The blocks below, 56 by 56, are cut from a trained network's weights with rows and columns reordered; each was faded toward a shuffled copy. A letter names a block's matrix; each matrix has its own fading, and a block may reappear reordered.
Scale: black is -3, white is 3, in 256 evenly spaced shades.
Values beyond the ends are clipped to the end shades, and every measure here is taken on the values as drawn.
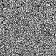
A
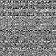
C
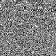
A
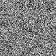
A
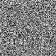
A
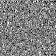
A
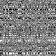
C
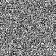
A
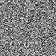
A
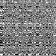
C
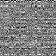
C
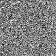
A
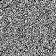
A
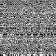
C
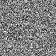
A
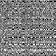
C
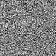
A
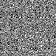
A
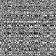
C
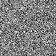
A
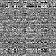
C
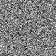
A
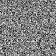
A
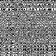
C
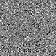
A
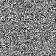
A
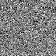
A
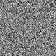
A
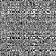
C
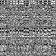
C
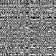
C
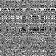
C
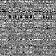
C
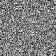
A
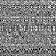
C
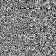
A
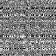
C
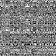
C
